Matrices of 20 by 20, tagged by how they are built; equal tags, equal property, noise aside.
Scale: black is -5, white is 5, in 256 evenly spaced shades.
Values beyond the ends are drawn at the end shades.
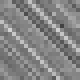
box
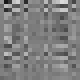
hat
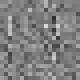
hat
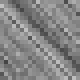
box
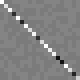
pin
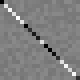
pin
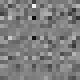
hat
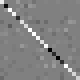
pin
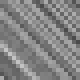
box
